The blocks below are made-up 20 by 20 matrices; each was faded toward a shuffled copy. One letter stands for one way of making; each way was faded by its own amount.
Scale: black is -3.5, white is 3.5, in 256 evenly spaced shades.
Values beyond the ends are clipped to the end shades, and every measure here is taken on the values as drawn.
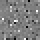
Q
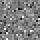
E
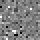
Q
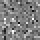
Q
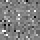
Q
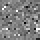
Q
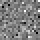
E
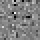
Q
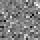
Q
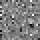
Q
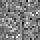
E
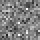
E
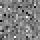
Q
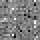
Q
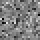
E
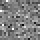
Q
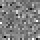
E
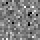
E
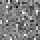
Q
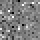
Q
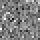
E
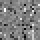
Q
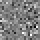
Q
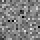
E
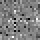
Q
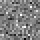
E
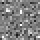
Q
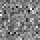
E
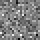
E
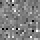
Q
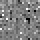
Q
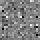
Q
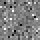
Q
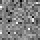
Q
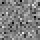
E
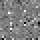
Q
